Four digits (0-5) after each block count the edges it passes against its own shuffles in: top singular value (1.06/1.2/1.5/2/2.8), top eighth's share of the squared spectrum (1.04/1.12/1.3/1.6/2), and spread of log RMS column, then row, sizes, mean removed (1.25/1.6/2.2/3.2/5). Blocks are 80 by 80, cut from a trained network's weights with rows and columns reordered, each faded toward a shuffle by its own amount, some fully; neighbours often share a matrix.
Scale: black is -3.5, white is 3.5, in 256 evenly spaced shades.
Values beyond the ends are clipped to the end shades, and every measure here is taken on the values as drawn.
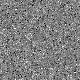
0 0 0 0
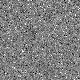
0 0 0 0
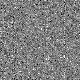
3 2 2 0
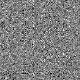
3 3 3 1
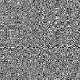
4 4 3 3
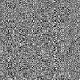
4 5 3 2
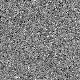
0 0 0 0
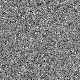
0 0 0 0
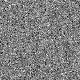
0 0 0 0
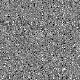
3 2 2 1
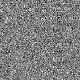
3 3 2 1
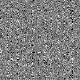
3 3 3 1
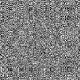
4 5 3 2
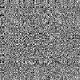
4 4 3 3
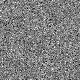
1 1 0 0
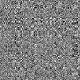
4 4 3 2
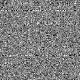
3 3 1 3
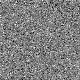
0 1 0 0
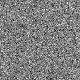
1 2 0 1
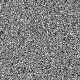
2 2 0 0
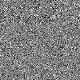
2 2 0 2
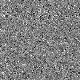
1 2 0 2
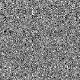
3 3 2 2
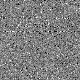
2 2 0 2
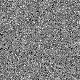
0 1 0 0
